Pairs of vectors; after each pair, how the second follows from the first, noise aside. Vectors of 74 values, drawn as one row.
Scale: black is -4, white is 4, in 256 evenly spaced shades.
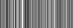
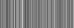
shrunk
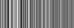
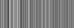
shrunk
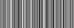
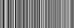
shuffled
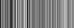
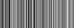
shuffled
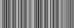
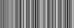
reversed
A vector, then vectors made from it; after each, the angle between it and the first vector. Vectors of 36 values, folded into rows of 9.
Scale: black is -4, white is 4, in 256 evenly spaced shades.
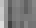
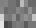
partly aligned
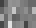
partly opposed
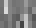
orthogonal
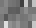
orthogonal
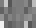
partly aligned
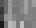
nearly opposite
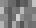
partly aligned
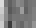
nearly parallel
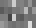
orthogonal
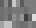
orthogonal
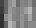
nearly opposite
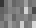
partly opposed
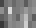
partly opposed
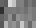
partly opposed
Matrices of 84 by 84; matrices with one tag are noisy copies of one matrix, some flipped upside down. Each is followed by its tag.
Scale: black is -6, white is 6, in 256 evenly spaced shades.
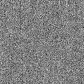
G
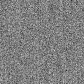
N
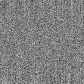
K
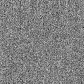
G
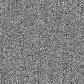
N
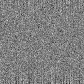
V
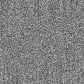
N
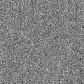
G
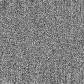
K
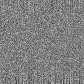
V
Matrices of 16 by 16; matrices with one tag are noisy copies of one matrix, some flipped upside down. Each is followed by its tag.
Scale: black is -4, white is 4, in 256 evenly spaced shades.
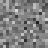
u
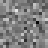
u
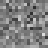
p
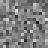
u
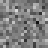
u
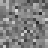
u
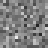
u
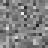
u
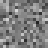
u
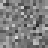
u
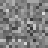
p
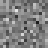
u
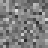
u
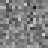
p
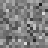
p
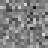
p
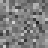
u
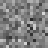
p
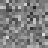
p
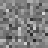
p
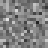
u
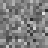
p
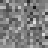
p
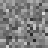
p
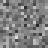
u
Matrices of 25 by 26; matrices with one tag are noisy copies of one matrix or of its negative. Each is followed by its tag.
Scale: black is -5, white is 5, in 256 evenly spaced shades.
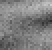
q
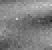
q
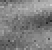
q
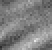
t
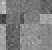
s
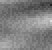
q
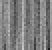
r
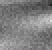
q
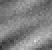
t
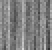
r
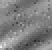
t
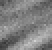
t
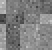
s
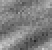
t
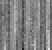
r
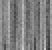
r
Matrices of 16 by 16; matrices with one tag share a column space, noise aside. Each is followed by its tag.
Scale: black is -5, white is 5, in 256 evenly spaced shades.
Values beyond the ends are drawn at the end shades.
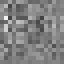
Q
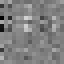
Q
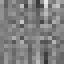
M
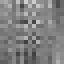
M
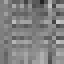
M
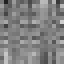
M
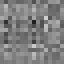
Q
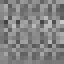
Q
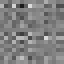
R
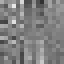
M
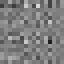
R
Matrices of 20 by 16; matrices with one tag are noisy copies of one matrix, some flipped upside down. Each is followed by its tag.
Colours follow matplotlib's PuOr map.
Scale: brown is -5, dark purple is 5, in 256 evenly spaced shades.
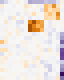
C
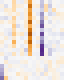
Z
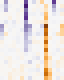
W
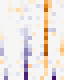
W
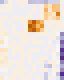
C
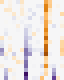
W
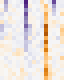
W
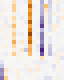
Z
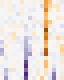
W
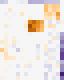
C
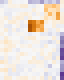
C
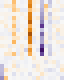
Z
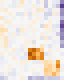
C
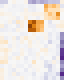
C
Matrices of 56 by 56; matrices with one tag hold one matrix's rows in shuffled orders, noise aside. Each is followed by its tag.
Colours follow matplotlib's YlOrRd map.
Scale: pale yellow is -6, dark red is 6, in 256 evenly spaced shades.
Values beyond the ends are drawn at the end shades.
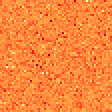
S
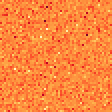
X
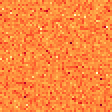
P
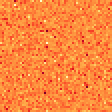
X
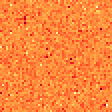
P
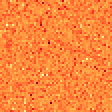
S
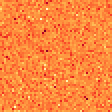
X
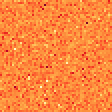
X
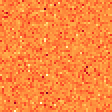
X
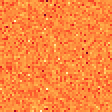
X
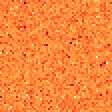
P
